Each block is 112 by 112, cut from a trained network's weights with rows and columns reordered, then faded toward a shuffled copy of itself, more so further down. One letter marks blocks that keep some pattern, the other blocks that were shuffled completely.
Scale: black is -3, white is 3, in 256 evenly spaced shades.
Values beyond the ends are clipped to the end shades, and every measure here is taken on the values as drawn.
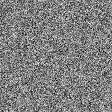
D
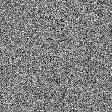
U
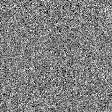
U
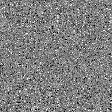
U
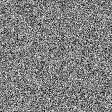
D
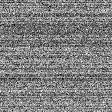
U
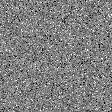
D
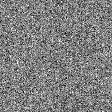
U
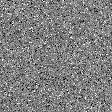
D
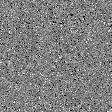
U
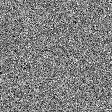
D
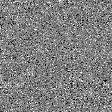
U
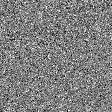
D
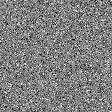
D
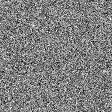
D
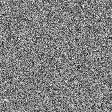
D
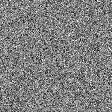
U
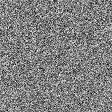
D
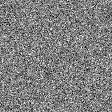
D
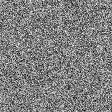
D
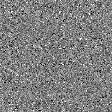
U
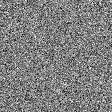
D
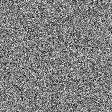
D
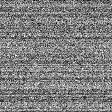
U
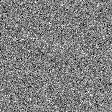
D
